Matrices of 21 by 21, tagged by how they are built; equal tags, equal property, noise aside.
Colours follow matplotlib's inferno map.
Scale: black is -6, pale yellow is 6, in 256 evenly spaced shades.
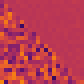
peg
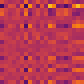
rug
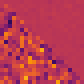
peg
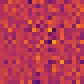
rug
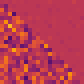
peg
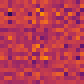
rug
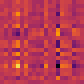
rug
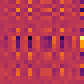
rug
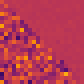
peg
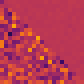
peg
